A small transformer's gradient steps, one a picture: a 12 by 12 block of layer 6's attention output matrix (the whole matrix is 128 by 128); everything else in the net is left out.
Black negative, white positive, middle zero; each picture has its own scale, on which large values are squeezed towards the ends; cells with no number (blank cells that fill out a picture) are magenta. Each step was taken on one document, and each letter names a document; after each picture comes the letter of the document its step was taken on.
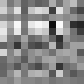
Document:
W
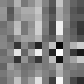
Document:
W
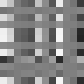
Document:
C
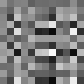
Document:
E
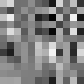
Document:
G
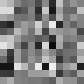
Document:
G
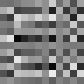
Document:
E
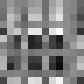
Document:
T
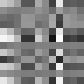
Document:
C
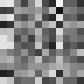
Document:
G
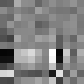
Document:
G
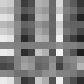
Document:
C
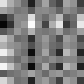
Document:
T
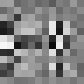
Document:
G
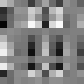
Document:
T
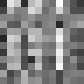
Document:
W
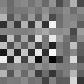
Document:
E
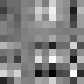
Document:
E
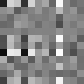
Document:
W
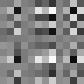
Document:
E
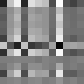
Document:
W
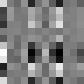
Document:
T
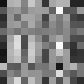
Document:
W
